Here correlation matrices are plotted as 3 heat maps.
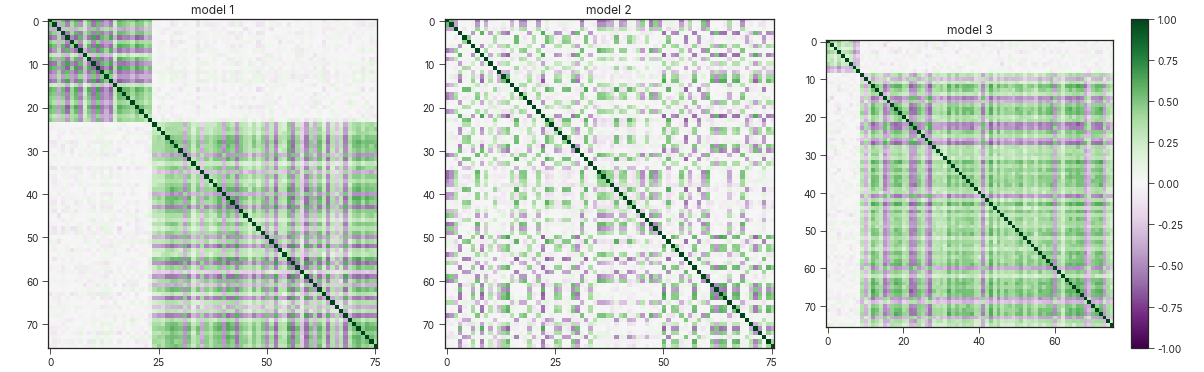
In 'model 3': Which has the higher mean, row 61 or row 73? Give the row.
61
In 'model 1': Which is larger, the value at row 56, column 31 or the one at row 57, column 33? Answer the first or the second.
the first
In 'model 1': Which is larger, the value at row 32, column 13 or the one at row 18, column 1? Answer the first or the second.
the second
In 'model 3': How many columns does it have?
76
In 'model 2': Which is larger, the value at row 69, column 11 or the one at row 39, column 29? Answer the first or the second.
the second
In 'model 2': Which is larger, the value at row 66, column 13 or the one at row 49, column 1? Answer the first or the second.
the first
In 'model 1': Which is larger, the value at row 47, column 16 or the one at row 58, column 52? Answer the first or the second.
the second
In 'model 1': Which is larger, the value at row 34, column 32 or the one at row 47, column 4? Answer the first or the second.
the first
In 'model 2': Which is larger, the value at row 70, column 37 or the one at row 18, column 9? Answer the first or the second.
the second
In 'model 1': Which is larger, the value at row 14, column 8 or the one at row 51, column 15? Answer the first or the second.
the second
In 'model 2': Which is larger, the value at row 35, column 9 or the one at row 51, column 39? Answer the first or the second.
the second
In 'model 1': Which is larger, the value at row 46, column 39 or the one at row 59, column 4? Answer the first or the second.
the first
